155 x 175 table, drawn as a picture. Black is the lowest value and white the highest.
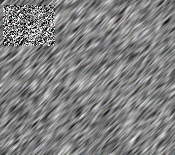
Odd patch: rougher, in the top left. Grain: diagonal, up to the right. Mirror symmetry: none. Slope: none. Average level on the scale: 50%. Roughest part: top left.
